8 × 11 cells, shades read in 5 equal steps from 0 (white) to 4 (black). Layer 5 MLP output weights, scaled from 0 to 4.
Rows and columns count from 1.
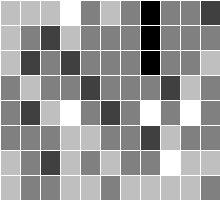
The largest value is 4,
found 3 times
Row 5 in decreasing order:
3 3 2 2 2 2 2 1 0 0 0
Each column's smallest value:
1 1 1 0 1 1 1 0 0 0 1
